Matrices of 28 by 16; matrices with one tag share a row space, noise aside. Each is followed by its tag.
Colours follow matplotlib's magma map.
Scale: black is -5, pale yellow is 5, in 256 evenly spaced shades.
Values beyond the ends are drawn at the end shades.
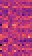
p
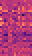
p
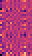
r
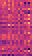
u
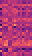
p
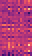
u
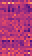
u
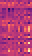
u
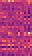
u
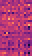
u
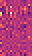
r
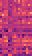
p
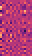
r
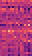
u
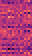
u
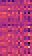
u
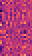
r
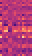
p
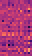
u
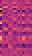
p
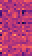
p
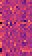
r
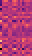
p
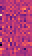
r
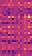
u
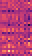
u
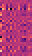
r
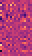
r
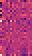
r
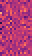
r
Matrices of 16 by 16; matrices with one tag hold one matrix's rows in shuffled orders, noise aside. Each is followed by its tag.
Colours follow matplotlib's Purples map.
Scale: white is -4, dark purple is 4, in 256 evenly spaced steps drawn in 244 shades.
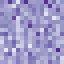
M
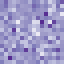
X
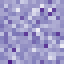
X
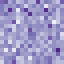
M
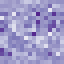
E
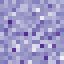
X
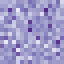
M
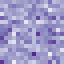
E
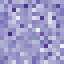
X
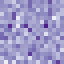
M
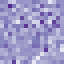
X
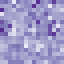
E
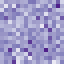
M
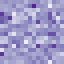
E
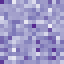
E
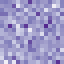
M
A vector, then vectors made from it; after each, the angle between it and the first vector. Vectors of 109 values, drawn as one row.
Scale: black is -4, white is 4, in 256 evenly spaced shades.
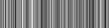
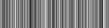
partly opposed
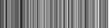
orthogonal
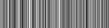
orthogonal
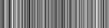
orthogonal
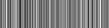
orthogonal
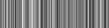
nearly parallel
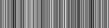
partly aligned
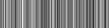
nearly parallel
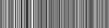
partly aligned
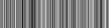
nearly opposite
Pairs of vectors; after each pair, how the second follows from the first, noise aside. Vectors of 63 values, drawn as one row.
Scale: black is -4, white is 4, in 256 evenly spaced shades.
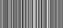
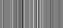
partly zeroed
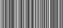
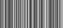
reversed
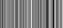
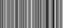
copied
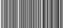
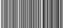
copied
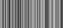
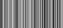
reversed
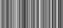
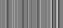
partly zeroed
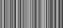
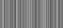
shrunk
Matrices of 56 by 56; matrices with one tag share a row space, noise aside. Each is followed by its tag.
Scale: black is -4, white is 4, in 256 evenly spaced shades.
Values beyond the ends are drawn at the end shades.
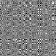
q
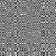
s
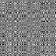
s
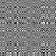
s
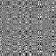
q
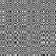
s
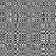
s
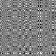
q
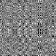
q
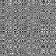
s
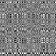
s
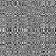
s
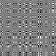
q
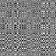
s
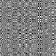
q
